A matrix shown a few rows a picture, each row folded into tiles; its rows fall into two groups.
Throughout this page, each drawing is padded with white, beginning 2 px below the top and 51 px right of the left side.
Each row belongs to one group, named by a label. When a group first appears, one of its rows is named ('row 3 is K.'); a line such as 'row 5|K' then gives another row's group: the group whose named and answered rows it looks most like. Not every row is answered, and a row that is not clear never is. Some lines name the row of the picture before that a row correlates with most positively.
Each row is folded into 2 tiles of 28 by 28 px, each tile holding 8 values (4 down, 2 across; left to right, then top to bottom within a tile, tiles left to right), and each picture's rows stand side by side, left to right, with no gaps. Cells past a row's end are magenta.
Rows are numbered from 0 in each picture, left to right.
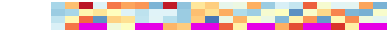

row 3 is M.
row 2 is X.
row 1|M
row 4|X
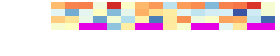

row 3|M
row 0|M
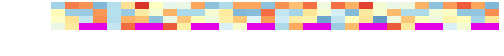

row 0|M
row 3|M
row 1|X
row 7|M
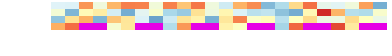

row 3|M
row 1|M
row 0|X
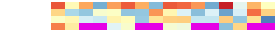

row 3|X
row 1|M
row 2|M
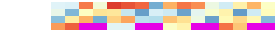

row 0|X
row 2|M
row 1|M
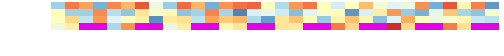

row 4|M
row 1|X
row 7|M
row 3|M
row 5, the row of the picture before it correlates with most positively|3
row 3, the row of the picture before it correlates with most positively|2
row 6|M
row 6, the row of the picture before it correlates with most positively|3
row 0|M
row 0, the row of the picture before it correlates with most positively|1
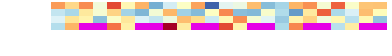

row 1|M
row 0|X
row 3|M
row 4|X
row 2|M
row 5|X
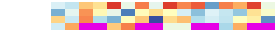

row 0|X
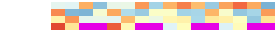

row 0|M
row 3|M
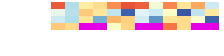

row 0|X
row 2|M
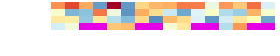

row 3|X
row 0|M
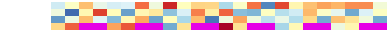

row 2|X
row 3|M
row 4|X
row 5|M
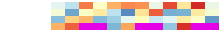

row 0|X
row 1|X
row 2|X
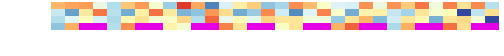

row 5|X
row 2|M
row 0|X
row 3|M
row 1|X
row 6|X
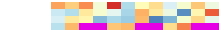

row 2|X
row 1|X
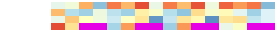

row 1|X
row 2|X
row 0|M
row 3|M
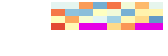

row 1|X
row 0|M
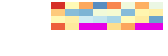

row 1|X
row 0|M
